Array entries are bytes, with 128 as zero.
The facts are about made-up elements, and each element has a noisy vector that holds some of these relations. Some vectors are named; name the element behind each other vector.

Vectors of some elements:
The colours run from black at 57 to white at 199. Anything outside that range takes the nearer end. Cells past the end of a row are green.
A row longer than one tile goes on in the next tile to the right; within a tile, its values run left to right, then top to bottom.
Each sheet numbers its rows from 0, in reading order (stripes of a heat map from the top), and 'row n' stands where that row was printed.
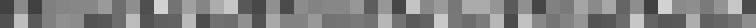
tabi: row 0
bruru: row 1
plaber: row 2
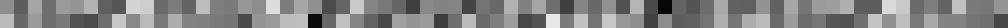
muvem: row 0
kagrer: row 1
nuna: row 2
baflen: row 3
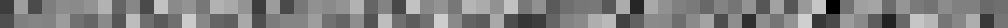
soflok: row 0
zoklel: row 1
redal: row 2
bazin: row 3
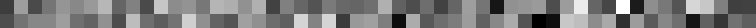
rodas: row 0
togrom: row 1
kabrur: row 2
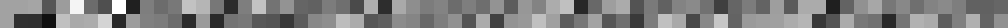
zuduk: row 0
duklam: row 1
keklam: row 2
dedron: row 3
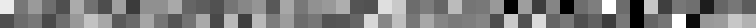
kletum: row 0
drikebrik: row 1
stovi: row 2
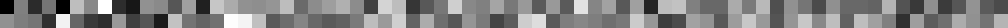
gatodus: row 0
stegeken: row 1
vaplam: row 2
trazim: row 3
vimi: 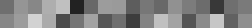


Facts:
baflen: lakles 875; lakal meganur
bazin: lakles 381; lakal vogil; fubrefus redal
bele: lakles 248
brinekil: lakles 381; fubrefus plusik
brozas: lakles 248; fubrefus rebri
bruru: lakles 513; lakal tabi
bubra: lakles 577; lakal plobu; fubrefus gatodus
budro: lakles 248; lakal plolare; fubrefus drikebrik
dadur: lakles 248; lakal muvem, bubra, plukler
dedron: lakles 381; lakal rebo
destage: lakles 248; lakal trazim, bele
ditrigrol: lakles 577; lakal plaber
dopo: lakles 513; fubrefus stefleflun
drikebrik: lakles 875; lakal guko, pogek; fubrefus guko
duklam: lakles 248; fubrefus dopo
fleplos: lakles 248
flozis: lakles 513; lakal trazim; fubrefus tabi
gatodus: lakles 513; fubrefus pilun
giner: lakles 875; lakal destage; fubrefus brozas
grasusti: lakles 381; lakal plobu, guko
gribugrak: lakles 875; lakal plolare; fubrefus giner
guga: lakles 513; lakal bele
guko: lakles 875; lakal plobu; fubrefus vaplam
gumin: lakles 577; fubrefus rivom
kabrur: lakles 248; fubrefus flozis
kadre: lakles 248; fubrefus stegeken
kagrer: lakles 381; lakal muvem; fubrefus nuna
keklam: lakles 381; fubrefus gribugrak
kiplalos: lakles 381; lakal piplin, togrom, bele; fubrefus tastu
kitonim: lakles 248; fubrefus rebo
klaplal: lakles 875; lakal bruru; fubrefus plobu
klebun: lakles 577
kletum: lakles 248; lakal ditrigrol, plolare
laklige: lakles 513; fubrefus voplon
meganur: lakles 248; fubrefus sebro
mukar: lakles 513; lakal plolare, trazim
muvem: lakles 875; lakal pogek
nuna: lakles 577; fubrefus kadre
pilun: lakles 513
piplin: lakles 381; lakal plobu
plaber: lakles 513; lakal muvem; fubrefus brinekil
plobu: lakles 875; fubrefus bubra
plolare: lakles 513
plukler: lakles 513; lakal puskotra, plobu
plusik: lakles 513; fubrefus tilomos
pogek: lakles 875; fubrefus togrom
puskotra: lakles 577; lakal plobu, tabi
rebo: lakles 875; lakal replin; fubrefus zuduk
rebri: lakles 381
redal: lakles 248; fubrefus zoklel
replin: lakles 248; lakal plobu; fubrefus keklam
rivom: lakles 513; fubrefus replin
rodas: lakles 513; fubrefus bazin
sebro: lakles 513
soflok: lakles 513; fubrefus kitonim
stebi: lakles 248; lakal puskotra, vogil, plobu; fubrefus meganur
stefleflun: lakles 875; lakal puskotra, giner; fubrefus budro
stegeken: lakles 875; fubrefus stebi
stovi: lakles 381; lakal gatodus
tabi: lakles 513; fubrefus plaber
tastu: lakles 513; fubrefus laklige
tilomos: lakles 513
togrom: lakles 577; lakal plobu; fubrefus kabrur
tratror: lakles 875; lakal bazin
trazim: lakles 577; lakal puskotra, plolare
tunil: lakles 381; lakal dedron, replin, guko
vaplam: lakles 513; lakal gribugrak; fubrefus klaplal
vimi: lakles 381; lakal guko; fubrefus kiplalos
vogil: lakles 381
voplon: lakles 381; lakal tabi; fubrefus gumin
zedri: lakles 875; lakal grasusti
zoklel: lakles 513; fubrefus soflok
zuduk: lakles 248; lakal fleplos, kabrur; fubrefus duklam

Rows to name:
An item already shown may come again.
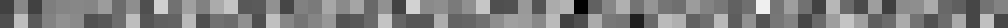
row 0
tabi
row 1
plaber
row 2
vogil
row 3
budro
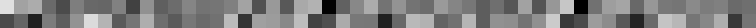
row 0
stebi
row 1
vogil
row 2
bazin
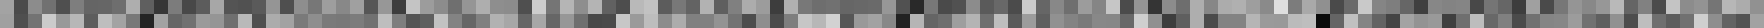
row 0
klebun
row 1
guga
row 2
giner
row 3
gumin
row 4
sebro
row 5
kagrer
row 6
rodas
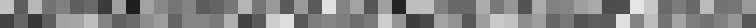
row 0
replin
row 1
vaplam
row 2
klaplal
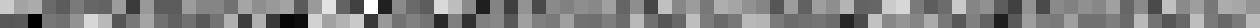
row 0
meganur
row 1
fleplos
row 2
dopo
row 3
pogek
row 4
dopo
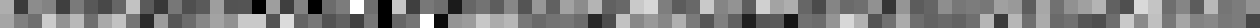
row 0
bubra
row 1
stovi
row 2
pogek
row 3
kadre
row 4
stefleflun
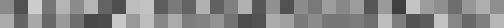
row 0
giner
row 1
guga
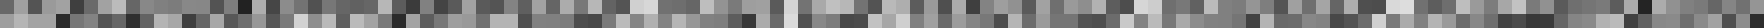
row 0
brinekil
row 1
puskotra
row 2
rebo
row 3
gribugrak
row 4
zedri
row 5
tratror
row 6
redal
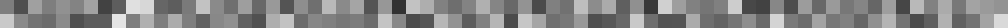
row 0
plobu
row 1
mukar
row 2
flozis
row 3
pilun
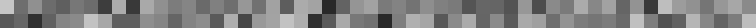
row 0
bele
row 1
tunil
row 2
plolare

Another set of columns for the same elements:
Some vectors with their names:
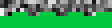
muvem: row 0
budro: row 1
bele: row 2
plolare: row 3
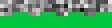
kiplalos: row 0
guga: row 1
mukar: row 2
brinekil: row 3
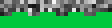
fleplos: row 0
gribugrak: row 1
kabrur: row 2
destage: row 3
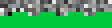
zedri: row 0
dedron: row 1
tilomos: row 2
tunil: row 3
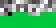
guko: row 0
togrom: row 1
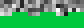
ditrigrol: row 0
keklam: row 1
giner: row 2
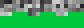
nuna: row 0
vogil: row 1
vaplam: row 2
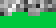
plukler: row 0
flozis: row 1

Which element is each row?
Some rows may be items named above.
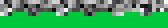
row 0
plaber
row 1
kletum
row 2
plaber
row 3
kletum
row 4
gumin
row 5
gribugrak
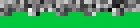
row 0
zuduk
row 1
klaplal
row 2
zuduk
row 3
mukar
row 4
stegeken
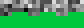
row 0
kletum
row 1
brinekil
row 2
stovi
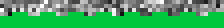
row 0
stefleflun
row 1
bubra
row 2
bazin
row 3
tabi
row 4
rebo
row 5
replin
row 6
brozas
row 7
klebun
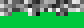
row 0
kagrer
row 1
drikebrik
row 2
plobu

